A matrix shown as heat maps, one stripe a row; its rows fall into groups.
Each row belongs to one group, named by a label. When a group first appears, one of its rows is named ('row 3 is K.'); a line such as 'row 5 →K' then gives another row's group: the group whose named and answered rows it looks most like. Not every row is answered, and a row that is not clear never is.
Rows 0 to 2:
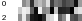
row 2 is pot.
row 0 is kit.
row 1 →kit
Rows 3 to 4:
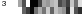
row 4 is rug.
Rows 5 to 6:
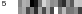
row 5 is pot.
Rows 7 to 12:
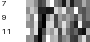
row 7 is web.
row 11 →kit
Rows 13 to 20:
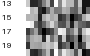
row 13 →rug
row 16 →web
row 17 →pot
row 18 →kit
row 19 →kit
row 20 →rug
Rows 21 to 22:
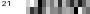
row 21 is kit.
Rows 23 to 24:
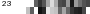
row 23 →web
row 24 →kit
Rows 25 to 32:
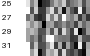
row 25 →pot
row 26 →web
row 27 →rug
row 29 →kit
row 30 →web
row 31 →web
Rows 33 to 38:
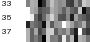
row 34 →web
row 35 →web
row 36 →rug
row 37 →web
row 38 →rug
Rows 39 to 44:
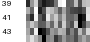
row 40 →kit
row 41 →kit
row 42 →kit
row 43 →pot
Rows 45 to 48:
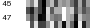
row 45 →web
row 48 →web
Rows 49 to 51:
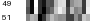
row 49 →pot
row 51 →pot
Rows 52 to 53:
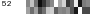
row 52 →pot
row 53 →web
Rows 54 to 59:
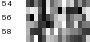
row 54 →rug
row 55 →kit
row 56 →pot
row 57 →pot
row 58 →rug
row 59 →kit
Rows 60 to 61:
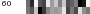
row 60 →kit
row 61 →pot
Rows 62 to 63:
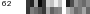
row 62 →pot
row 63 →rug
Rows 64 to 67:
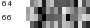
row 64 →web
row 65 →rug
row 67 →rug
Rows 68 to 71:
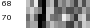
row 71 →pot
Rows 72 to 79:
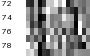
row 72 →pot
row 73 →kit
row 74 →rug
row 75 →rug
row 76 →web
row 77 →rug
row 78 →kit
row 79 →pot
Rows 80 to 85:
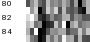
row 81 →kit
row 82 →web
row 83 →pot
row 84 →pot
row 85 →rug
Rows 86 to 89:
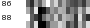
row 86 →kit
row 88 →rug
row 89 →pot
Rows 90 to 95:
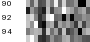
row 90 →kit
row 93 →web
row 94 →kit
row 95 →web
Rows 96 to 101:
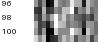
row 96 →rug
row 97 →pot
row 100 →rug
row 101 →pot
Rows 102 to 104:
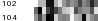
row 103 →pot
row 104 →rug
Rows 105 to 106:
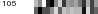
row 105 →web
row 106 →rug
